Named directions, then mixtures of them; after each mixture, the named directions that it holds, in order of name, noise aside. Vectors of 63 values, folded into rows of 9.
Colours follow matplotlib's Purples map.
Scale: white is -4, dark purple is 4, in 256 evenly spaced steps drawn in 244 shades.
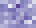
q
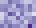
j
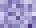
j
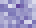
j, q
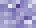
q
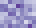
j, q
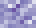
q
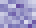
j, q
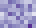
j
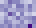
j
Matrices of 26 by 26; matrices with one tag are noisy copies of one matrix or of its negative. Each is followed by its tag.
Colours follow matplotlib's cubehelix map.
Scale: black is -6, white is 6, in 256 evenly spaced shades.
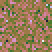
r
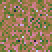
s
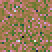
s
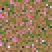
r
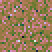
s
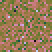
s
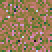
s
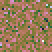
r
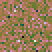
s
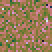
r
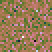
s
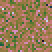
r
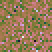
s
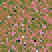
s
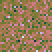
s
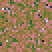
r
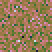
s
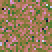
r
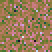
s
